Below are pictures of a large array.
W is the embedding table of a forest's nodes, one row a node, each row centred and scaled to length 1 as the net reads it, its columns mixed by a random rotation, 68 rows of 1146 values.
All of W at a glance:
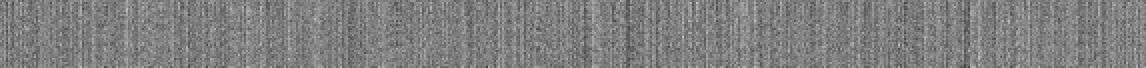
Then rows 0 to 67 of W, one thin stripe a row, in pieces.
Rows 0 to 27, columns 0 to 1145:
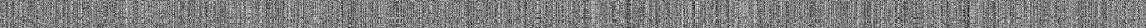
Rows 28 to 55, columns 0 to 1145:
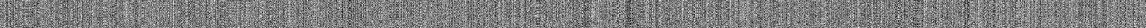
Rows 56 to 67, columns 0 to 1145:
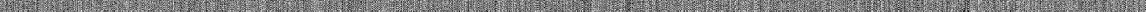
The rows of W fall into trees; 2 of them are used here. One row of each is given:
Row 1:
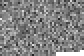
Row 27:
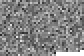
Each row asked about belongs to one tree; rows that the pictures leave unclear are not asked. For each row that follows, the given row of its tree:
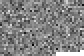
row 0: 27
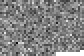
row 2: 1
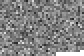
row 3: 1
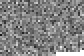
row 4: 27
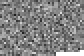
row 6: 1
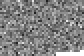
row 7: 1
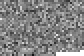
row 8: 1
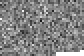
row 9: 1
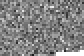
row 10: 1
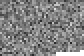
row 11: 1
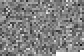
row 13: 27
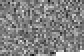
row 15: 1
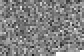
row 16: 1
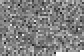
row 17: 27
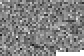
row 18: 27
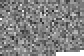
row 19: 1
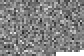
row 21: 1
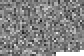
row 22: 1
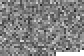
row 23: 27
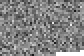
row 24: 1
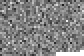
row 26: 1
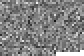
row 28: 27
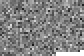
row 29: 27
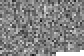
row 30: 1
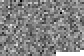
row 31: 27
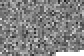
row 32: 1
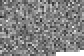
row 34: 1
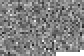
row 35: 27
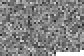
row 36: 27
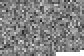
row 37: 1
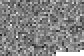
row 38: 27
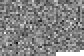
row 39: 1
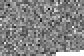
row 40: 1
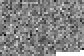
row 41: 27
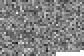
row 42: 1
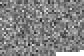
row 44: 1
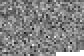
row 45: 1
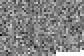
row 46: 27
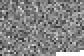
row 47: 1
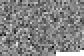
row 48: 27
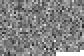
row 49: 27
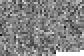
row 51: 27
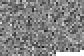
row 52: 27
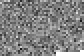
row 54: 27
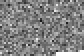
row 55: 1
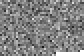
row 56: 27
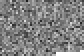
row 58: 1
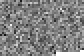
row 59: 27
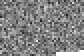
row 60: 1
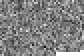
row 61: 27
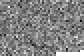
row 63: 27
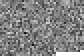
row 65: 27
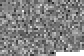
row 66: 1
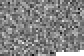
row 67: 1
